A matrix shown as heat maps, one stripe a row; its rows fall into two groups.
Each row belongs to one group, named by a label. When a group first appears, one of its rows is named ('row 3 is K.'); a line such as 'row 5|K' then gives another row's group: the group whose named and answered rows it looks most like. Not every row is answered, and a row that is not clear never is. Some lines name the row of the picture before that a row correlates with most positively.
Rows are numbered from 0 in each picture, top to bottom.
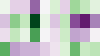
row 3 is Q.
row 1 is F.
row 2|F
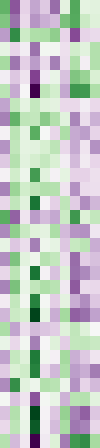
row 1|Q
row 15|Q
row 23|Q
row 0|Q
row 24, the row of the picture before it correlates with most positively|0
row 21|F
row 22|F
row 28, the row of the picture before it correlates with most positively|0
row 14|F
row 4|Q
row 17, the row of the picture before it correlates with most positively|0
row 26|F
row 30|F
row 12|F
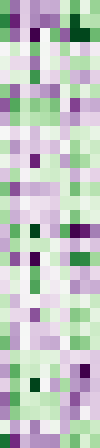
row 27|F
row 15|Q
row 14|Q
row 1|Q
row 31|Q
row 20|F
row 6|Q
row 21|Q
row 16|F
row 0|Q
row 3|F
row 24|Q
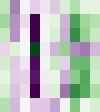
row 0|Q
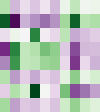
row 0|Q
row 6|F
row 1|Q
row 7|Q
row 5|Q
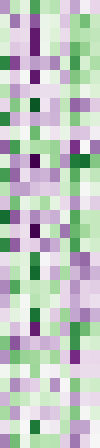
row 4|Q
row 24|Q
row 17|Q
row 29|Q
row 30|F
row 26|F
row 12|Q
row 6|Q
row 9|F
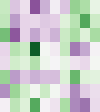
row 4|F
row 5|Q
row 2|Q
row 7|F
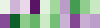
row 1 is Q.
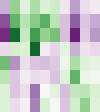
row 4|Q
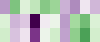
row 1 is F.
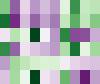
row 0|Q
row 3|Q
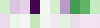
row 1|F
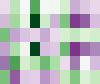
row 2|Q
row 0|F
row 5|Q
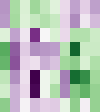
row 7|Q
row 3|Q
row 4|Q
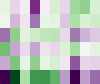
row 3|Q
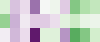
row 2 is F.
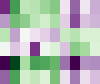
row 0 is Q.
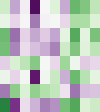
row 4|F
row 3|Q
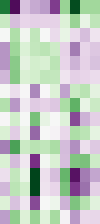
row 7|Q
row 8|F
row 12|F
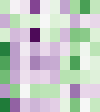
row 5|Q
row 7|Q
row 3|Q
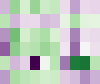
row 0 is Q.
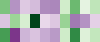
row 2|Q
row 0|Q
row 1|F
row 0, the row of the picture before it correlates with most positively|1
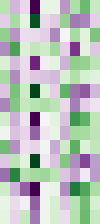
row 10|Q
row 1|F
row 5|Q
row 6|F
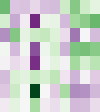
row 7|F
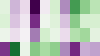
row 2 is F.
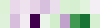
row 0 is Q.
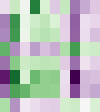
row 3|Q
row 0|F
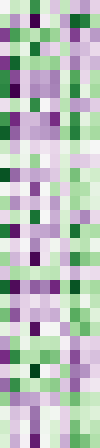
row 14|Q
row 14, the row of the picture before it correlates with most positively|3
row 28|Q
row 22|Q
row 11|F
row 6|Q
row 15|F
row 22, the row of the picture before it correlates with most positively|3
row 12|Q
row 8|Q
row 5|Q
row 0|F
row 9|Q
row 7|F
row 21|Q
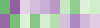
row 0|Q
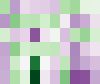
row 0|Q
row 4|F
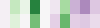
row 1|F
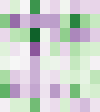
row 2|F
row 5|Q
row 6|Q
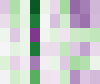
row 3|F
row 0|F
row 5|F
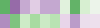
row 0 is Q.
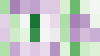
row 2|F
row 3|Q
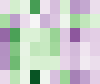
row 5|F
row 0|F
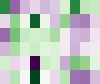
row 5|F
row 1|F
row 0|Q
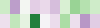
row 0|Q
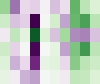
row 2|F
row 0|Q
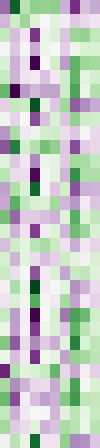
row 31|F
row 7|F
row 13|F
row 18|Q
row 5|Q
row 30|Q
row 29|Q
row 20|F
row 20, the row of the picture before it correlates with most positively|2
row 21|F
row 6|Q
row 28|Q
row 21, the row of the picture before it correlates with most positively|2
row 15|Q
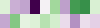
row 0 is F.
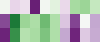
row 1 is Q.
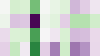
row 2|F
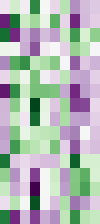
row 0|F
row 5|F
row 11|Q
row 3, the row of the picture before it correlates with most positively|1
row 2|Q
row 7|F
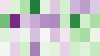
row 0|F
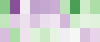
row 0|Q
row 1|Q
